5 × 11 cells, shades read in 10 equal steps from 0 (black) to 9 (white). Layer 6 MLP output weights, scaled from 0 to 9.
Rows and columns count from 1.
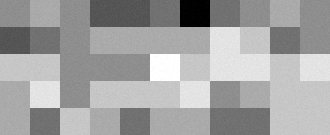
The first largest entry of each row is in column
2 8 6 2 3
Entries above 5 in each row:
2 6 8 9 7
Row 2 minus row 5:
-3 0 -2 0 2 0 0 4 3 -3 -2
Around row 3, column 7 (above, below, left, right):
6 8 9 8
